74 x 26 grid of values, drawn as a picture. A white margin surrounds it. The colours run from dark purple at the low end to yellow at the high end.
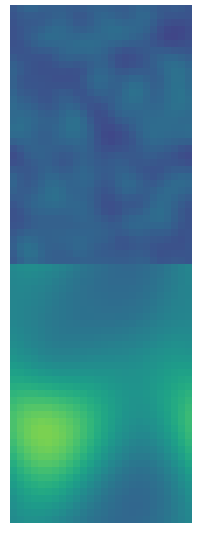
It is made of 2 by 1 panels. Panel 1,1: low, blotchy, faint in contrast. Panel 2,1: middling, smooth, strong in contrast.
